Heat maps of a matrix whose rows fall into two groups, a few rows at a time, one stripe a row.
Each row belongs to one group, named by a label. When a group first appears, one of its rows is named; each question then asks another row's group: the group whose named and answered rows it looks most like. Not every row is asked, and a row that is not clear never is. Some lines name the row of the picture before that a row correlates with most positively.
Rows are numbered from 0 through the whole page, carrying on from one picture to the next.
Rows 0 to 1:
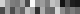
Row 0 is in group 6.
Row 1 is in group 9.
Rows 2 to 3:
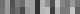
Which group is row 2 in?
9
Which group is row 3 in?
9
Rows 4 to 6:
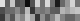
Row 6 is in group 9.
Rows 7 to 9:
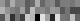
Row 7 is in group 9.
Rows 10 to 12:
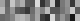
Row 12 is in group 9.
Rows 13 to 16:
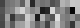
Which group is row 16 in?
9
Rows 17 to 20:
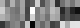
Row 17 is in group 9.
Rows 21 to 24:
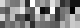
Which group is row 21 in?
6
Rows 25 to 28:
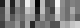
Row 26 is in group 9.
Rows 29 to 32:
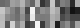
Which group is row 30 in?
6
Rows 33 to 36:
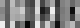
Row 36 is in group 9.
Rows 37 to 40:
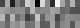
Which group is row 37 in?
9
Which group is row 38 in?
6
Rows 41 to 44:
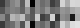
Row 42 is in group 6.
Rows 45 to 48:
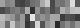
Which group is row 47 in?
6
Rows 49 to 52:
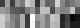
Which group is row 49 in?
9
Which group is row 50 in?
9
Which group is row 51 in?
6
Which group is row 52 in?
6
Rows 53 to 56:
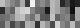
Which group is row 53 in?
6
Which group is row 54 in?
9
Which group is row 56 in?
9
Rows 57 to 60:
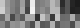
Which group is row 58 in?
6
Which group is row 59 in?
9
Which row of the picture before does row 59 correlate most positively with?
56
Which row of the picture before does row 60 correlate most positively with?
55
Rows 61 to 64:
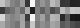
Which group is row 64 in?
6
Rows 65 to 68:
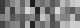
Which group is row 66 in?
9
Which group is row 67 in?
9
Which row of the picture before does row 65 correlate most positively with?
62
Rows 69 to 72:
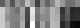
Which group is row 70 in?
6
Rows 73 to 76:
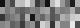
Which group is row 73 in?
9
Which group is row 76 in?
9
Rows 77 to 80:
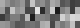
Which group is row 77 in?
6
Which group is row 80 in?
9
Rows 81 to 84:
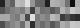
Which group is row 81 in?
9
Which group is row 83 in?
6
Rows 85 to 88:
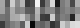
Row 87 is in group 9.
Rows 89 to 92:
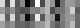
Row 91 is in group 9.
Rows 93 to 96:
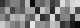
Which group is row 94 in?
9
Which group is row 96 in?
6
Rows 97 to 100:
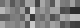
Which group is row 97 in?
9
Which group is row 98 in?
6
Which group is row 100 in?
6
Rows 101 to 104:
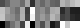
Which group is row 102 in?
6
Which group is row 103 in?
6
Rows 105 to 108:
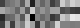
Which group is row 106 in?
6
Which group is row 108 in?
9
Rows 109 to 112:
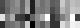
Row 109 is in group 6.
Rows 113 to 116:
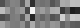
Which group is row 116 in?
6
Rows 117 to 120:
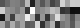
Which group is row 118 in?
6
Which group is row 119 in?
9
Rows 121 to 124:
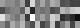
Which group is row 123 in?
6
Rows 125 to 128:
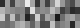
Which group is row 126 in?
6
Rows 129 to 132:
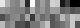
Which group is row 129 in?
6
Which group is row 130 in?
6
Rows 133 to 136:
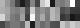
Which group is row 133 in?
9
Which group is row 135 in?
6
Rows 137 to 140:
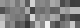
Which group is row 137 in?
6
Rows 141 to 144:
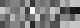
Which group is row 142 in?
6
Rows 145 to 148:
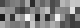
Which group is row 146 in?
9
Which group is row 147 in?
9
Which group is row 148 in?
6
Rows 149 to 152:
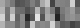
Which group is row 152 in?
6
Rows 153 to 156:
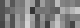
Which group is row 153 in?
9
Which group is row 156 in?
9
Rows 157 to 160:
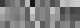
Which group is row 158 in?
6
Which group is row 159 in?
6
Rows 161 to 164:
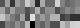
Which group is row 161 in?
9
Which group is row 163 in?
6
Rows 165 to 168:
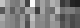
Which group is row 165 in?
6
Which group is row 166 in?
9
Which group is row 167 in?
6
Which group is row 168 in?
6
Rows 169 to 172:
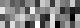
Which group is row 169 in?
9
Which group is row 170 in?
6
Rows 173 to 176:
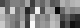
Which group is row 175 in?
6
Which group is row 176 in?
6
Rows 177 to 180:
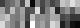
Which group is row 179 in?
6
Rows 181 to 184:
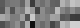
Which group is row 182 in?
9
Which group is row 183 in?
6
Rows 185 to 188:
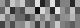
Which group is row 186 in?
9
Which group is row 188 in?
9
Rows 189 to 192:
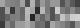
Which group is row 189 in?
6
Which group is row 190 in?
9
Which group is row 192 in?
9
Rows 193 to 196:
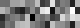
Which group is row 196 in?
9
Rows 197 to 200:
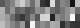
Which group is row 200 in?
6
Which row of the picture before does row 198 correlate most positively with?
194
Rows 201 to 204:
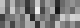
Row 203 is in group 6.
